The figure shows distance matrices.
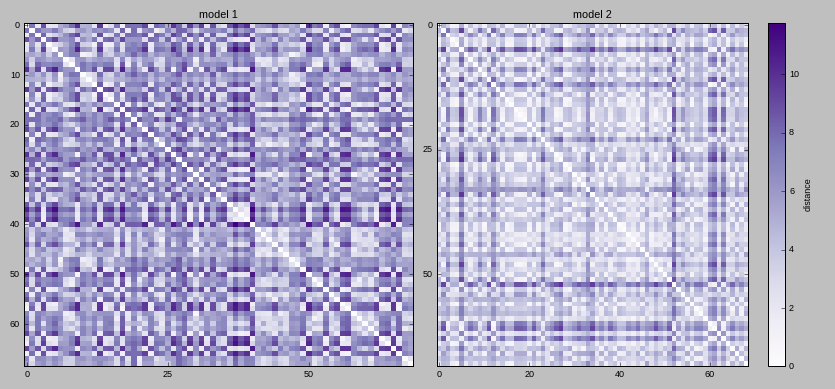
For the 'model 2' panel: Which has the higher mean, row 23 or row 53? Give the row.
23
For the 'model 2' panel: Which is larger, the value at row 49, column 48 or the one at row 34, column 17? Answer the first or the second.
the first
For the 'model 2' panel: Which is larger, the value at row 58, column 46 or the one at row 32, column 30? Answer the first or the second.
the first
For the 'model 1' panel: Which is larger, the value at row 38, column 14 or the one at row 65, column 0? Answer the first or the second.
the second
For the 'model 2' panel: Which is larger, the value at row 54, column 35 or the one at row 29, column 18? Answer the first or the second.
the second
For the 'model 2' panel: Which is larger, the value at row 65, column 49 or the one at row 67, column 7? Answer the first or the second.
the second
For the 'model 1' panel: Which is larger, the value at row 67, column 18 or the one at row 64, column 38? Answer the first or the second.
the second
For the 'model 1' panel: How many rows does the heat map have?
69
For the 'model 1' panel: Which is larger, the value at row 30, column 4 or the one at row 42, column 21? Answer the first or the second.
the second
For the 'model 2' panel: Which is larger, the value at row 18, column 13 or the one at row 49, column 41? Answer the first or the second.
the first
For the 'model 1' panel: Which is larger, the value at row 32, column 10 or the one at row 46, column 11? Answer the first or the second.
the first
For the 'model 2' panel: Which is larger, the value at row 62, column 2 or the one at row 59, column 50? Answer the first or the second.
the first
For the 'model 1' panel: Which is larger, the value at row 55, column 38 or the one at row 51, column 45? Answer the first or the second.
the second
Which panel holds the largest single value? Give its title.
model 1
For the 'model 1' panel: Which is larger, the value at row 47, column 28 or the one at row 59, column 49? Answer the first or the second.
the second
